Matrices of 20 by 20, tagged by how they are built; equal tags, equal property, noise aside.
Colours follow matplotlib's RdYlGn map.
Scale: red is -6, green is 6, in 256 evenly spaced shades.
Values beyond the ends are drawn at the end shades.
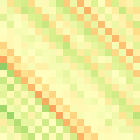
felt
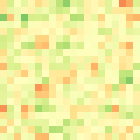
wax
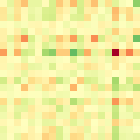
wax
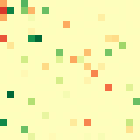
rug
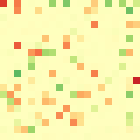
rug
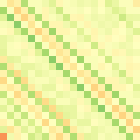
felt
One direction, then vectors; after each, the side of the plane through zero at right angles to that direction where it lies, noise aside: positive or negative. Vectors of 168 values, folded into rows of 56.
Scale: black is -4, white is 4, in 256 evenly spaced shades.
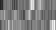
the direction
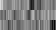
negative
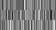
positive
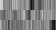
negative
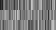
positive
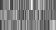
positive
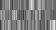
positive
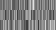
positive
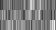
positive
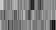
negative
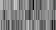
negative
